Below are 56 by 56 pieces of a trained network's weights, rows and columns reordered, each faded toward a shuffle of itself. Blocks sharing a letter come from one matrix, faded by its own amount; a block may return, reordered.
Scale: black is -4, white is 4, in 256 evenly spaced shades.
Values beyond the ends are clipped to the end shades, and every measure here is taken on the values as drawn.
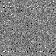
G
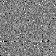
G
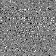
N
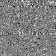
N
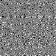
N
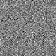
G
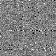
G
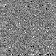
G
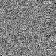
G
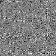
N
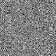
G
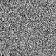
G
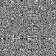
G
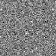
G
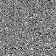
N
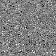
N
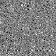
N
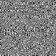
N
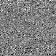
N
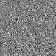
N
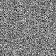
G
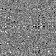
G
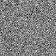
G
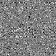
N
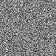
G
